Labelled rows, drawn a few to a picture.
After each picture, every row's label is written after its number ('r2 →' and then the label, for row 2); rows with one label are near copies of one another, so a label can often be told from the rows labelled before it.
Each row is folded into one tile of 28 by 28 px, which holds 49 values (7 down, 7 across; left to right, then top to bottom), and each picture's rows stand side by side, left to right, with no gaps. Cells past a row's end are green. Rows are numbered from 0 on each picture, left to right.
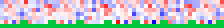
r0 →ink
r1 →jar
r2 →ink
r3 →jar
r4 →ink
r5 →ink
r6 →jar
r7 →ink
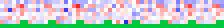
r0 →jar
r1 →jar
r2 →jar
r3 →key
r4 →ink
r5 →jar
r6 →jar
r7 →jar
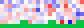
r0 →key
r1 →jar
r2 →ink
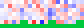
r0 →ink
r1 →ink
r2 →key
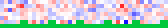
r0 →jar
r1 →ink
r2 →ink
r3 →key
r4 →ink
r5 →key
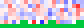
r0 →ink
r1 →ink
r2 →jar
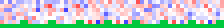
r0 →key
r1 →jar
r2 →jar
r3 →ink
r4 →ink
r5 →key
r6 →ink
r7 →ink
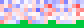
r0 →key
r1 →jar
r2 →jar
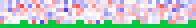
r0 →jar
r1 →ink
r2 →jar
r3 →ink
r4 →key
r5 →jar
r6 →key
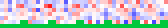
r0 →jar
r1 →jar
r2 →jar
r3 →ink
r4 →ink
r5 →ink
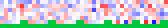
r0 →jar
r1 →key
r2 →key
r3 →jar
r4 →ink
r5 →ink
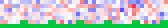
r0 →key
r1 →key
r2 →ink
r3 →key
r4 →jar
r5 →ink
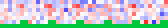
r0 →jar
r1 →jar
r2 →jar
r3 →key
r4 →jar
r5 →ink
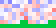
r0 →key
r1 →key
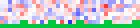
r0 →jar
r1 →ink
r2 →ink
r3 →jar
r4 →key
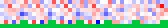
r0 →ink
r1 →ink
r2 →ink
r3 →ink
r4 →key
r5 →jar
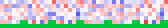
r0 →key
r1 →ink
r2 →ink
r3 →key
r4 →key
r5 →ink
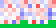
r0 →ink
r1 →ink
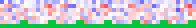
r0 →key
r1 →jar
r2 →key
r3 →jar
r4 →jar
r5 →key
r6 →jar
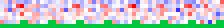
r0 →jar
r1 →key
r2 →jar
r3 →jar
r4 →jar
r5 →jar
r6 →jar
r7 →ink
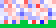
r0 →ink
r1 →ink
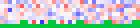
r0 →jar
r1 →ink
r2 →ink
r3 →key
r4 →key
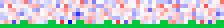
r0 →ink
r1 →key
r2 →ink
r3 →key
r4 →ink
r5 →jar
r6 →key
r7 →ink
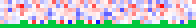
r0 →jar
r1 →ink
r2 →ink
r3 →ink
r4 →jar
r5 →jar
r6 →ink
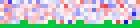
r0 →key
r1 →key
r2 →ink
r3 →jar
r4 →ink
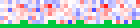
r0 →jar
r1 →jar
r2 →ink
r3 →jar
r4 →ink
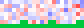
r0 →key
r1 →ink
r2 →jar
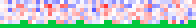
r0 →jar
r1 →jar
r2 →key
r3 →jar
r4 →key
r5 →key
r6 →ink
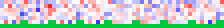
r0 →ink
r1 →jar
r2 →ink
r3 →ink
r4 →key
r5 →key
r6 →jar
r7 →ink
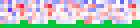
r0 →jar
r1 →jar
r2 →jar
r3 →key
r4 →jar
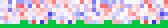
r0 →jar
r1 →ink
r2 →ink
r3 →jar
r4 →key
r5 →ink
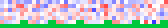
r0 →jar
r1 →key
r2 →key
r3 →jar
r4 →key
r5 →ink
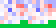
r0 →jar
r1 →jar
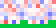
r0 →ink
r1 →ink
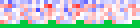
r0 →key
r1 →jar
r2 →jar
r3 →key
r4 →jar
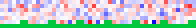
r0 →jar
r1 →key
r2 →ink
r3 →ink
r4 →key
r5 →ink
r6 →jar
